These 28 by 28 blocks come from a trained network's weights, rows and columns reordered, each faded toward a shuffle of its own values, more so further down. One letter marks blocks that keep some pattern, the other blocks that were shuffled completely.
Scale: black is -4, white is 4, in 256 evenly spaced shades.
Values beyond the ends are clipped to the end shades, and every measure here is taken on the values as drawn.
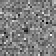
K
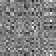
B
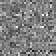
B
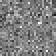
B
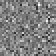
B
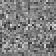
B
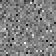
K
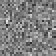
B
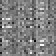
B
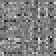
B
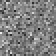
K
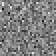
K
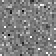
K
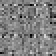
B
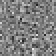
B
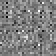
B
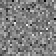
K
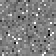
K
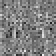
B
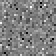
K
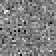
K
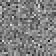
K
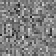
B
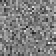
K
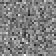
K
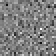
B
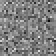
B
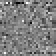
B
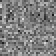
B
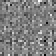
B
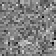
B
